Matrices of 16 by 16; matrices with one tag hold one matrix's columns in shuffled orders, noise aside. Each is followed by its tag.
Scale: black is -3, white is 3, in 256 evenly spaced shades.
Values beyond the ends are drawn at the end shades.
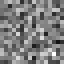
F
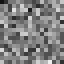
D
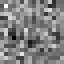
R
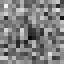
R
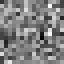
R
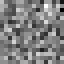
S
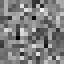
R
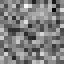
S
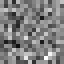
F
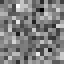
S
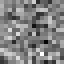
F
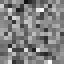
D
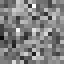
R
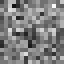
R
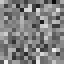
D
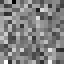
D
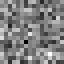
F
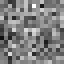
R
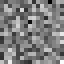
D
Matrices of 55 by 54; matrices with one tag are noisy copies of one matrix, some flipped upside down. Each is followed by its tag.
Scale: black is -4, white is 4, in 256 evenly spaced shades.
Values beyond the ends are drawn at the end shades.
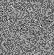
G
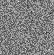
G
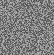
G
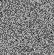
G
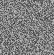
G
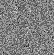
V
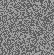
G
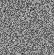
G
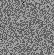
G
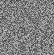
V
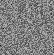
V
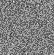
G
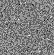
G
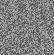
V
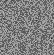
V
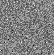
G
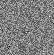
V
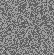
V
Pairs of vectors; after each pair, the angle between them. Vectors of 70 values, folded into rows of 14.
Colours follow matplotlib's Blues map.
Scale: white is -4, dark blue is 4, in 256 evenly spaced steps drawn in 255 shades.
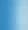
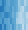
nearly parallel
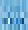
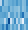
nearly opposite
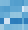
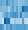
nearly opposite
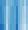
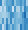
partly opposed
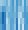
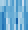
nearly parallel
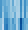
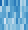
partly opposed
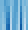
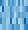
partly opposed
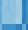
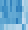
nearly opposite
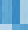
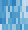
partly aligned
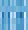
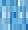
partly opposed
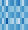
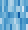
orthogonal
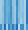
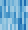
partly opposed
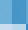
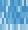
partly aligned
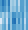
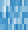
partly opposed
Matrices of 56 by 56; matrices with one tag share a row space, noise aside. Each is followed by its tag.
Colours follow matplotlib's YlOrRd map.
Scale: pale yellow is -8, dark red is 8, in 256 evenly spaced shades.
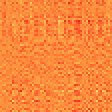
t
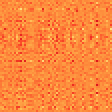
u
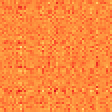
u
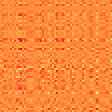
u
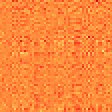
t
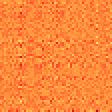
u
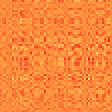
t
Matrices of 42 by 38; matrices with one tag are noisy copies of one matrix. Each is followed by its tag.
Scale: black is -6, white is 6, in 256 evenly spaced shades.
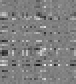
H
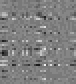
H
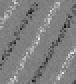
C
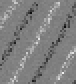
C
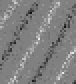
C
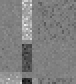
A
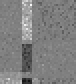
A
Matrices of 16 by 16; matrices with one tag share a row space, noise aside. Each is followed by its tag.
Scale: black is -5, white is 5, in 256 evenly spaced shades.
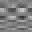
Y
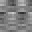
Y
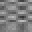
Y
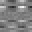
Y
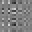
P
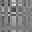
P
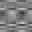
Y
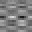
Y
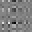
P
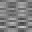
Y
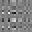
P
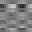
Y
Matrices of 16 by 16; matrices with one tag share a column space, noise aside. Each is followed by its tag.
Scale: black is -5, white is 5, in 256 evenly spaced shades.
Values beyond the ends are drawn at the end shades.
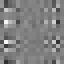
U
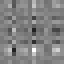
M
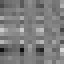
M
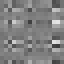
U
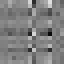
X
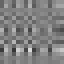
M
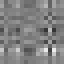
M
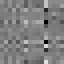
U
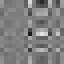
X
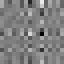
X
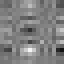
M
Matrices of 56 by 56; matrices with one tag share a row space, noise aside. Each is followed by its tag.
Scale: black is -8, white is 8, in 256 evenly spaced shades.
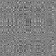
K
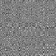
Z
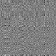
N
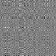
N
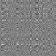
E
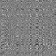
E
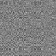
K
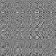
E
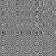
E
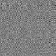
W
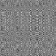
E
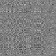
K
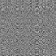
E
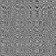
E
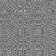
K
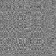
K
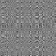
E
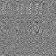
E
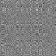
E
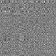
N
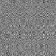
Z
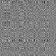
N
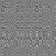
E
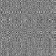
W
